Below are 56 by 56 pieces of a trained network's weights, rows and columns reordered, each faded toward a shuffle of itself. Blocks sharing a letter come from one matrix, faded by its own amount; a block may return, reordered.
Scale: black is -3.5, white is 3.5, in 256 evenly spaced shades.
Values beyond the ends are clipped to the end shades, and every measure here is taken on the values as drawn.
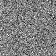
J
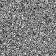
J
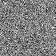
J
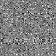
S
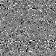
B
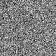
J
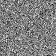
J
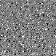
B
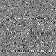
S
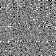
B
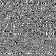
S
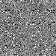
B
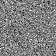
J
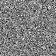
J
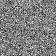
J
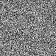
J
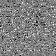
B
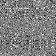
S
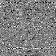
S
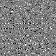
B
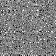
B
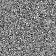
J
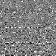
S
